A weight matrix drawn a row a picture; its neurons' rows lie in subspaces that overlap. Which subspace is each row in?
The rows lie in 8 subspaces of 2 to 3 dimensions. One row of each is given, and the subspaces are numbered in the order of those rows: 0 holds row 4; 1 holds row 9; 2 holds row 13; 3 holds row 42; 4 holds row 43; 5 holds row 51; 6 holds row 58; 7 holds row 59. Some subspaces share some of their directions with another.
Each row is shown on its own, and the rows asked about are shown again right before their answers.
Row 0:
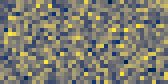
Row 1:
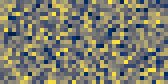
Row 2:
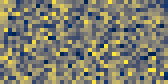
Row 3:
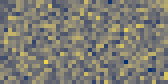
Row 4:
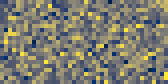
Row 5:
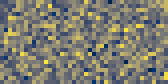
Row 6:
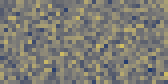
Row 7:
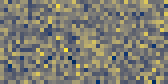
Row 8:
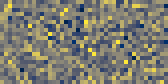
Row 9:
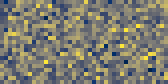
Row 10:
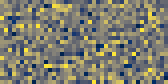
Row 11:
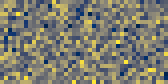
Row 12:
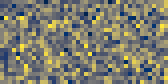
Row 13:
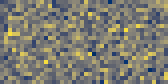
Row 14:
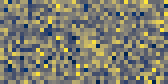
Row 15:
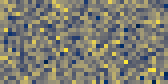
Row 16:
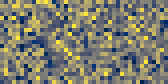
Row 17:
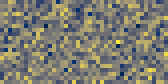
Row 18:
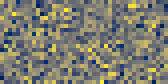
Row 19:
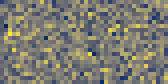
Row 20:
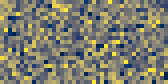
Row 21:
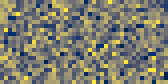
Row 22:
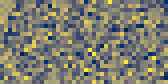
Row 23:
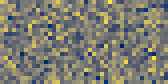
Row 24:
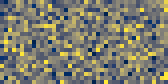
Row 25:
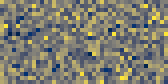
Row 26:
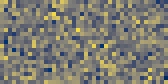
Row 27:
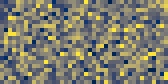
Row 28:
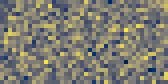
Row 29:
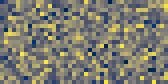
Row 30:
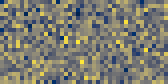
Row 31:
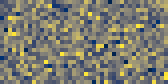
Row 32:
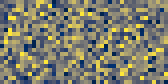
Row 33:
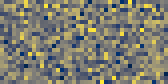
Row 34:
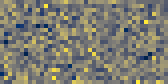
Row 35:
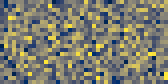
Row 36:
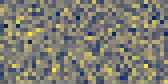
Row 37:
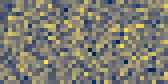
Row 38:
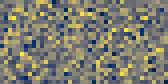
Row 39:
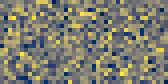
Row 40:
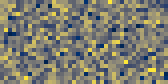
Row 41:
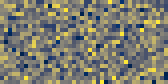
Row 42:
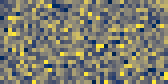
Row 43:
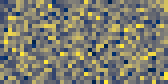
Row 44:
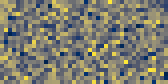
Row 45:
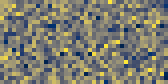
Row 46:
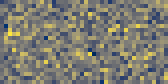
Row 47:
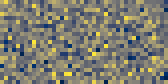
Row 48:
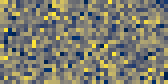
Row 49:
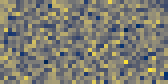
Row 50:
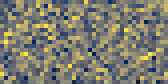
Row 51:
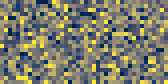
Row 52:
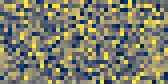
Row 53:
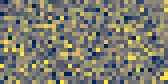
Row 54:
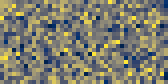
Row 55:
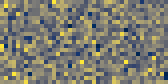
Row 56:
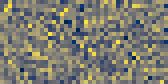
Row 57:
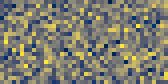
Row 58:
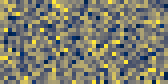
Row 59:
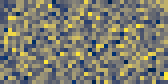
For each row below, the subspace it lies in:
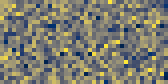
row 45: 5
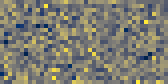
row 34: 3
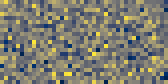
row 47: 4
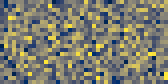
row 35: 7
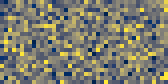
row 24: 4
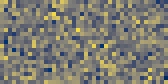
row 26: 0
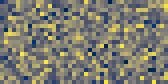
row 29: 7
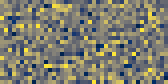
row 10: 3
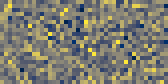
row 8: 0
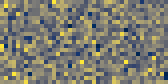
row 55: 7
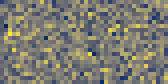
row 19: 2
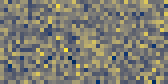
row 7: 6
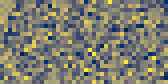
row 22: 6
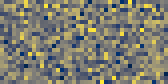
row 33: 1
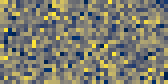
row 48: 0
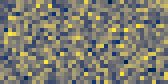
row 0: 4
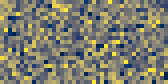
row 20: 3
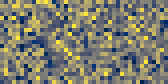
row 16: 5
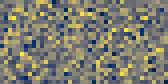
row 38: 5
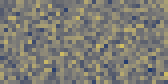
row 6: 2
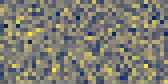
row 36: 2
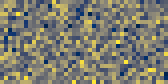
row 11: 7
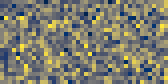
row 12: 5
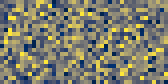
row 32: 5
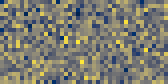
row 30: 7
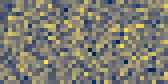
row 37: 0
